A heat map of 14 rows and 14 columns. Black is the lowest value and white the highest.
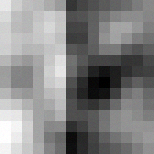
There are no lone odd cells. The left part is higher, up to a seam about 40% of the way across. The top left is the smoothest part. The ninth with the lowest average is the middle right.
